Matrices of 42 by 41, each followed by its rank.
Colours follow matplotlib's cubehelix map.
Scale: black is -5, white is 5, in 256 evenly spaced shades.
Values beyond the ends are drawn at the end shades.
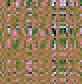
three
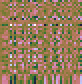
three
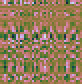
three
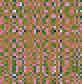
three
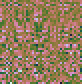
five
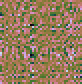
five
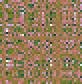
five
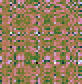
three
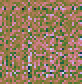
five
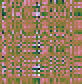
three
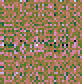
five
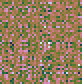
five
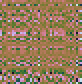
three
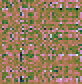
five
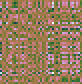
three
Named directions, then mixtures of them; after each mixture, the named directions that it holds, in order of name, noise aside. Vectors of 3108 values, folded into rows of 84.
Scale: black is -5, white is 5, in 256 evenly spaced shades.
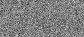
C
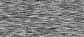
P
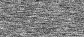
C, P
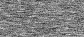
C, P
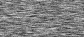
P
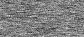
C, P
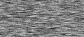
P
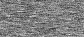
C, P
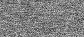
C, P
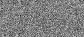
C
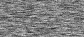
P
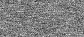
C, P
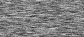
P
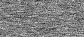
C, P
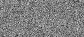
C
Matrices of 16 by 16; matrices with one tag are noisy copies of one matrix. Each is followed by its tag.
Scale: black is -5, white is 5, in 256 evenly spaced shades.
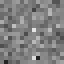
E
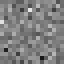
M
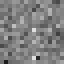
E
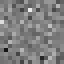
M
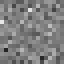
M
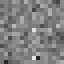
E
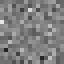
M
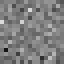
M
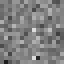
E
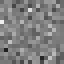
M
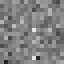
E
